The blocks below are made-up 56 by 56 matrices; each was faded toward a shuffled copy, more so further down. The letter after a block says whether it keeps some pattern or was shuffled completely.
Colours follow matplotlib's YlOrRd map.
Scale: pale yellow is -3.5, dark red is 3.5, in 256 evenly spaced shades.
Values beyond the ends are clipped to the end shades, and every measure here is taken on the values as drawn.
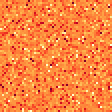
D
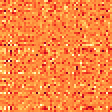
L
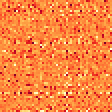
L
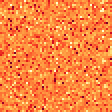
D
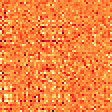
L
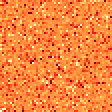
D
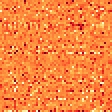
L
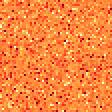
D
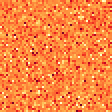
D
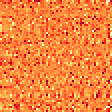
L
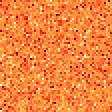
D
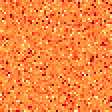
D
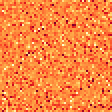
D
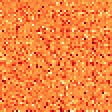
L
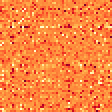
L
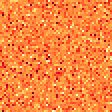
D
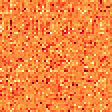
L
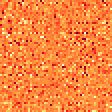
L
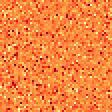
D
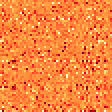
L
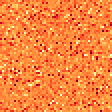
D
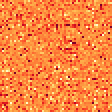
L
